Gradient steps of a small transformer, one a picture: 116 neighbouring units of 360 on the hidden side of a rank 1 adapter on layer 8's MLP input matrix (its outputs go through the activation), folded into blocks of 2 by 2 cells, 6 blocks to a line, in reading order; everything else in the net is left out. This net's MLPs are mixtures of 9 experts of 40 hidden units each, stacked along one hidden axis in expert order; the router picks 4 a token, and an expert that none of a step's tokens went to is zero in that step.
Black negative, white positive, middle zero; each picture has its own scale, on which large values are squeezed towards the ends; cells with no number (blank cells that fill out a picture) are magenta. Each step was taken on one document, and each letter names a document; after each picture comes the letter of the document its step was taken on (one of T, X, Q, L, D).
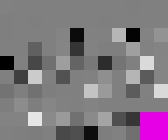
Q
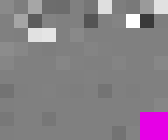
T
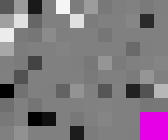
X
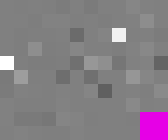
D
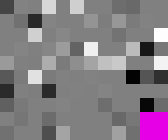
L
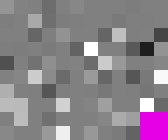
L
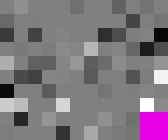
L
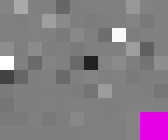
D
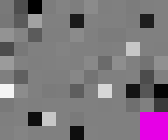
X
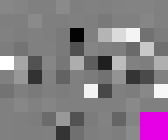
Q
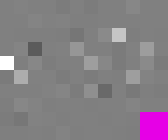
D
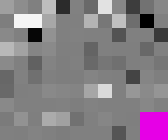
T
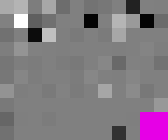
T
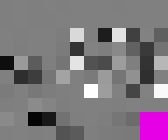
Q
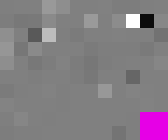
T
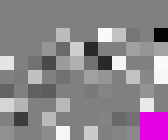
L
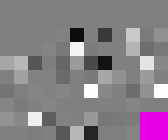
Q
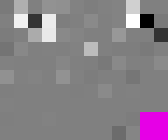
T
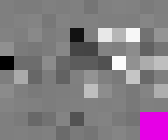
Q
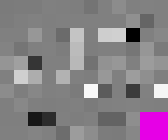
Q
